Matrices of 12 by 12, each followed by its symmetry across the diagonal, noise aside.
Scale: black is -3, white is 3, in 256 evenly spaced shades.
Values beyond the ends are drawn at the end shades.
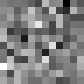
antisymmetric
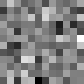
antisymmetric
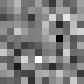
antisymmetric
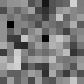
neither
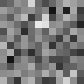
neither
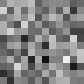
neither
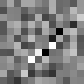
antisymmetric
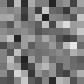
neither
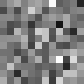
neither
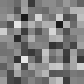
antisymmetric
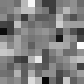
antisymmetric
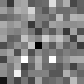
neither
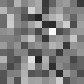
neither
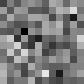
neither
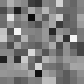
antisymmetric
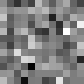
antisymmetric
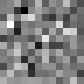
antisymmetric
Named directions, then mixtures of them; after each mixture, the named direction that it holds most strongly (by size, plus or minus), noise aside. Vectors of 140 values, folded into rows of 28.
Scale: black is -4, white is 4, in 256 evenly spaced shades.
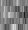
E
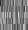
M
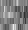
E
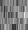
E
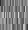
M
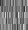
M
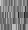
M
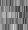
E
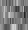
E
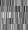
M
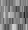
E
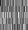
M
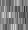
E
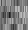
E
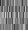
M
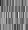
M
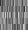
M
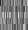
M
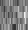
E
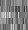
M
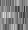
E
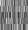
M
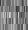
M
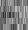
E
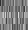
M
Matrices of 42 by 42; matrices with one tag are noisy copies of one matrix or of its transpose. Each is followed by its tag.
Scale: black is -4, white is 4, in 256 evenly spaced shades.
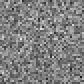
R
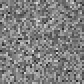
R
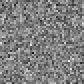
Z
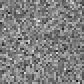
R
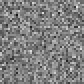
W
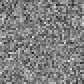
Z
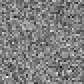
W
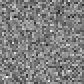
W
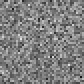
R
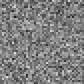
W
